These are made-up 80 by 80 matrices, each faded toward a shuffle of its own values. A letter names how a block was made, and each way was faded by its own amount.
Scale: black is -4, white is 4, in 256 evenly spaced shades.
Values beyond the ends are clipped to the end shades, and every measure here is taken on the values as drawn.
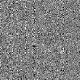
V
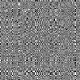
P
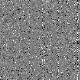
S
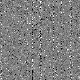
S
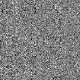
V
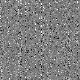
S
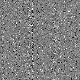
S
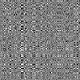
P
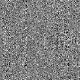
V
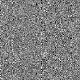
V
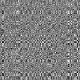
P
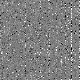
S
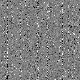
S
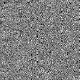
V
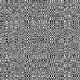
P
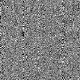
V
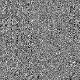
V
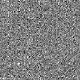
V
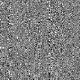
V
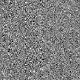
V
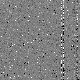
S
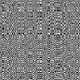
P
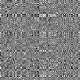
P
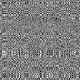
P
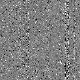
S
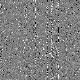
S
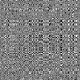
P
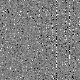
S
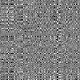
P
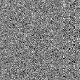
V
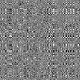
P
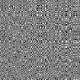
P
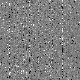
S
